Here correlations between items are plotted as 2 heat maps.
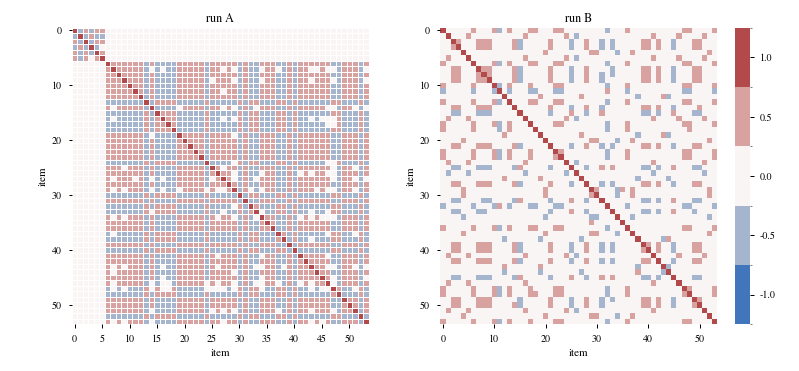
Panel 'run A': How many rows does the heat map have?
54
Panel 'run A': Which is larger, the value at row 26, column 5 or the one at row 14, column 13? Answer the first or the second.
the first
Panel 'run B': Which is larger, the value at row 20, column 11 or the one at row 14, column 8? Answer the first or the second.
the second
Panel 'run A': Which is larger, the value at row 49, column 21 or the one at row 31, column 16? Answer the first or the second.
the first
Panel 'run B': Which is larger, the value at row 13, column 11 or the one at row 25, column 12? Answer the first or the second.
the second
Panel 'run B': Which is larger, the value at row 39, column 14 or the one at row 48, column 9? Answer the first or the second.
the first
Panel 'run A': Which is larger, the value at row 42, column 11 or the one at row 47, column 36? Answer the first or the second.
the first
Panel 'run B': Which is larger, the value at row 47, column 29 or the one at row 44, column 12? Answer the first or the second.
the first
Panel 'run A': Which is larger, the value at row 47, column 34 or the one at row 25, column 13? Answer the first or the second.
the first
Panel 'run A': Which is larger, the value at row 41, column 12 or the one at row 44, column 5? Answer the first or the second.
the first
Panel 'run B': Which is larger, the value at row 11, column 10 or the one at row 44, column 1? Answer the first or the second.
the second
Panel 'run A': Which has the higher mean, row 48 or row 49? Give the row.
49
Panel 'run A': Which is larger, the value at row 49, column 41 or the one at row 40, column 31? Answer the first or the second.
the first
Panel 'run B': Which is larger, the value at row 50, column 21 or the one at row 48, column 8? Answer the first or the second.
the first
